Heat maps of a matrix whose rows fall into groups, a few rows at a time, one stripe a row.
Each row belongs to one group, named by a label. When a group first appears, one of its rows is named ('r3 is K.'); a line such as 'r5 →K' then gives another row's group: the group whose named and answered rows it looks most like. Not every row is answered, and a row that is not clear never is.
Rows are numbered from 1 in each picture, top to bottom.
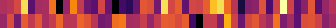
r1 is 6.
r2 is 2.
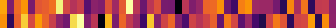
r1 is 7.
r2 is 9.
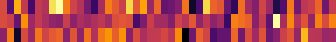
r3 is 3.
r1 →7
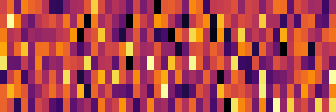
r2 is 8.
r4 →7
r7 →8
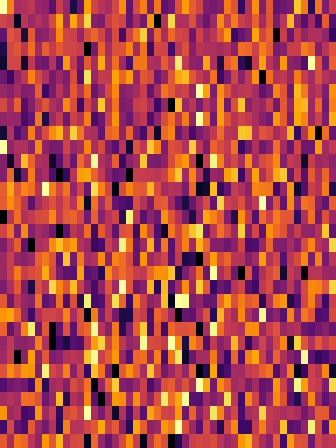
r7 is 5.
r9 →5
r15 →8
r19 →2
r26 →3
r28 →5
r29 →2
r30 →6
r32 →7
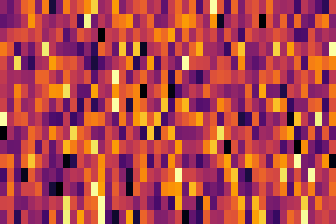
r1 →3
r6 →2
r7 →7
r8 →2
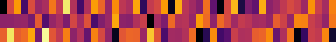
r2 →5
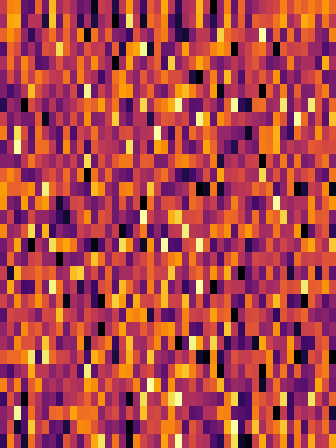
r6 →2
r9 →5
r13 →8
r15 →9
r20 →9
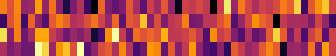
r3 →2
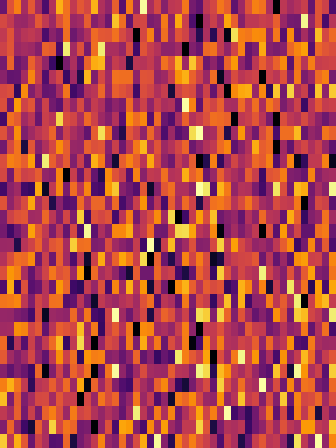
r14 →5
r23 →5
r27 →5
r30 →9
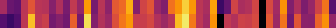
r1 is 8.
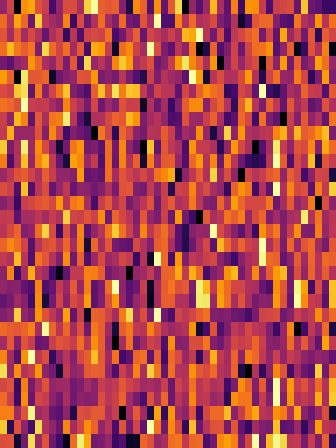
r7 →7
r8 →7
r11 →9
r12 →9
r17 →2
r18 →8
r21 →5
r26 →3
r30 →3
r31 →6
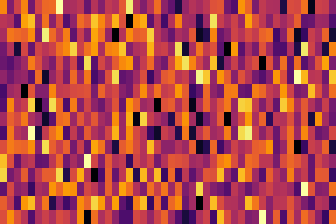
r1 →7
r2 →3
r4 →3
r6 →5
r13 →7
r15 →3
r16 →8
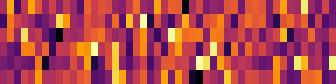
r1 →3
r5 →5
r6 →2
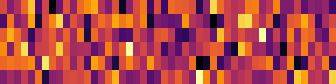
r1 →3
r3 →8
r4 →7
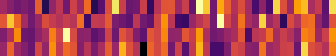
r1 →5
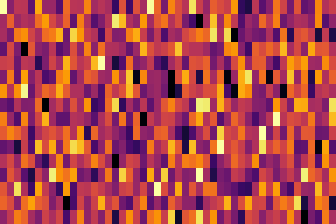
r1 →6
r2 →2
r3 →9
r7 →7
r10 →8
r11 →6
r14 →6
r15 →3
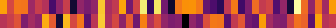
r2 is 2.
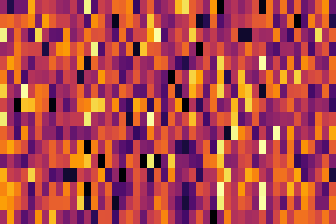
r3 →6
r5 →8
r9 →6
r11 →8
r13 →3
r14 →8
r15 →8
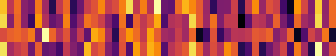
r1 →6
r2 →6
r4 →6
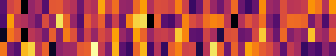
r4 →3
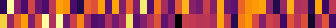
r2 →7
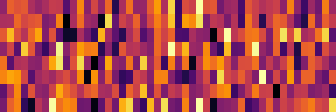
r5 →7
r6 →8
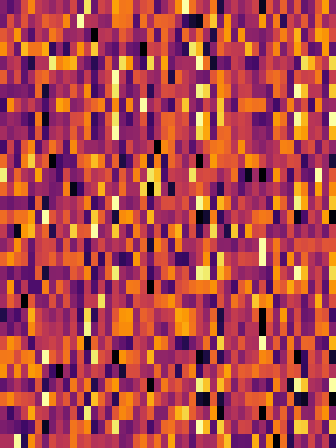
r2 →2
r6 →2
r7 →5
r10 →5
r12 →3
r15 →5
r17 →3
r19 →8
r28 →5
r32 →9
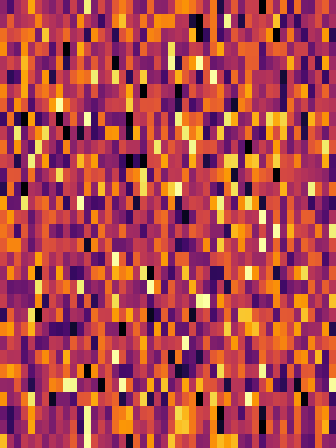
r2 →2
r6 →3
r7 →7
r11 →6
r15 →7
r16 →8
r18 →8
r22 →5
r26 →2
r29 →3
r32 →6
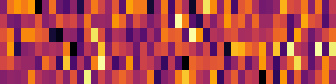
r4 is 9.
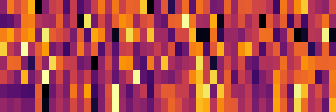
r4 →7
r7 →5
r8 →5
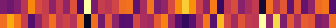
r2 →8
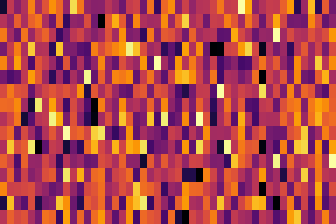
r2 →2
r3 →9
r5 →6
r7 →8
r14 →6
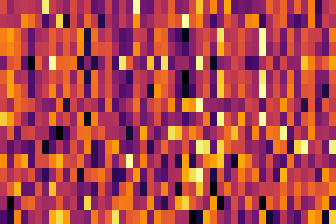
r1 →9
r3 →8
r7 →8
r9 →8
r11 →5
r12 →7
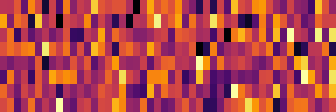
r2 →6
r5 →5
